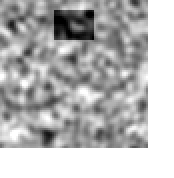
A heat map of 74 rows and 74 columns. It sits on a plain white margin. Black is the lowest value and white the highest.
Stripes: none. Grain: blotchy. Odd patch: lower, in the top middle. Average level on the scale: 60%.
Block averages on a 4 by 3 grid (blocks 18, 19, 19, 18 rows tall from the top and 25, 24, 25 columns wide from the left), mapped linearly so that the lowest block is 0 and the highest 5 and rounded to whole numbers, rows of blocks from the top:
304 | 444 | 444 | 544
